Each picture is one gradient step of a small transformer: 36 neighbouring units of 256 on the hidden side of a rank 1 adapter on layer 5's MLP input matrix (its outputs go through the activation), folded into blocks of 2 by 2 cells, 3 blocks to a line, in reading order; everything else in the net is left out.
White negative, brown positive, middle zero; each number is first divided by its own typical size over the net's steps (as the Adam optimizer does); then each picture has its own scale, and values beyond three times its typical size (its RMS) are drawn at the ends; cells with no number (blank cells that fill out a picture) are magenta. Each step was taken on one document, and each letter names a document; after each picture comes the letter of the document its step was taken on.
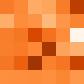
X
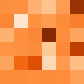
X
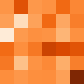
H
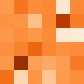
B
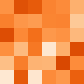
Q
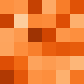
Q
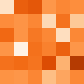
B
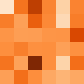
B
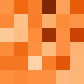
X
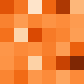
H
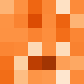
B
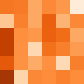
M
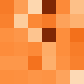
X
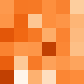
M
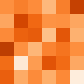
M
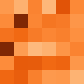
M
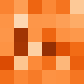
H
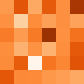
X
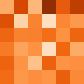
X
